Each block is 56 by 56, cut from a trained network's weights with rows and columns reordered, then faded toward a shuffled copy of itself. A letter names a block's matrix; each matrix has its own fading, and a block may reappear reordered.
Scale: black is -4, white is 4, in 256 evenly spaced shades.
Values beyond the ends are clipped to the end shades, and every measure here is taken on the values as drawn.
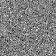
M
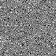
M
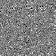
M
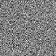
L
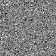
M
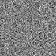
L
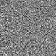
L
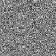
L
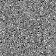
M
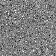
M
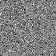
M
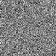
L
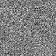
L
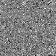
M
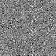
M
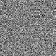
L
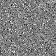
M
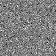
M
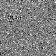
M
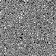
M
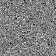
M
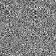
L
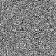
L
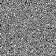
M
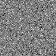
M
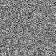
L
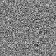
L
